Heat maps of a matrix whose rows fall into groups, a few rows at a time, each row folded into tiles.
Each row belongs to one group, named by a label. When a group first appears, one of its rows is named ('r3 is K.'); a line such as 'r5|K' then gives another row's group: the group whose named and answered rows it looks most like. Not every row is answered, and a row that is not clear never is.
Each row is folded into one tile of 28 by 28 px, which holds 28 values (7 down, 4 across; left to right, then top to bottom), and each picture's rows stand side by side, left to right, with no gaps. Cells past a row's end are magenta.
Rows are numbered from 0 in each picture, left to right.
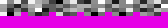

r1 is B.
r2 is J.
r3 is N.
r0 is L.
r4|N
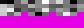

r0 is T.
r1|N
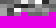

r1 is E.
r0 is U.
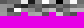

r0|U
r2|J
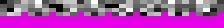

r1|E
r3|E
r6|L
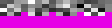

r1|L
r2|E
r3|T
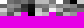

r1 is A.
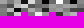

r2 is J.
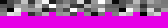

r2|U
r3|N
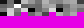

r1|A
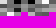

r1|J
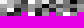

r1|L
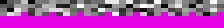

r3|U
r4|L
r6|E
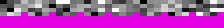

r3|N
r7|J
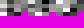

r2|B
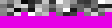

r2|B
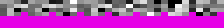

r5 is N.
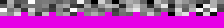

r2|U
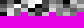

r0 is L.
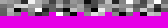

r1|B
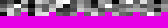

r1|A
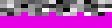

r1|U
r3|J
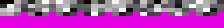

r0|T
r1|N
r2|B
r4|B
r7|B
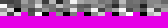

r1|U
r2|N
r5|A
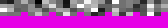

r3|B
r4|L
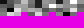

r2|N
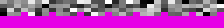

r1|L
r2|U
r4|J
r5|T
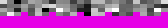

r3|A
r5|U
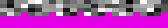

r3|J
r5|B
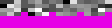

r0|T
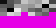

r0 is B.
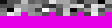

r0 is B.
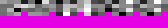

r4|N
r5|N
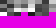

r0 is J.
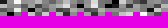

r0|N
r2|E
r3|E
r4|A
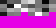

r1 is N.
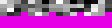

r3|T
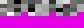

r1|T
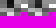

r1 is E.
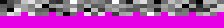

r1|L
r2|N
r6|L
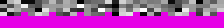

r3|U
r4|A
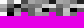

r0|L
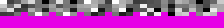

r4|B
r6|A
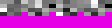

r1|E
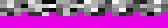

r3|B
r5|N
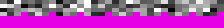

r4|J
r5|U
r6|A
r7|B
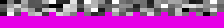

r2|T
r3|B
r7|N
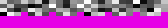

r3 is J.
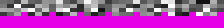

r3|B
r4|U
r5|U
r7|T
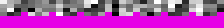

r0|B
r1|T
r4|A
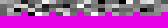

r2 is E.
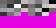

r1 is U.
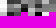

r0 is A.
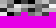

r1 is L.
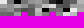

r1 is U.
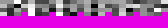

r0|L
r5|U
